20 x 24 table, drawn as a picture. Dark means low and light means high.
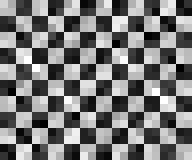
Odd rows or columns: none. Grain: checkered. Histogram: two levels. Symmetry: a half turn. Slope: none.
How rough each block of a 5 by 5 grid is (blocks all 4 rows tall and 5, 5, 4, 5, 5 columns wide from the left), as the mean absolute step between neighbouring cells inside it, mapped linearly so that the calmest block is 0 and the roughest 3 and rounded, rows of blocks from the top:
12013 | 21121 | 11111 | 12112 | 31021
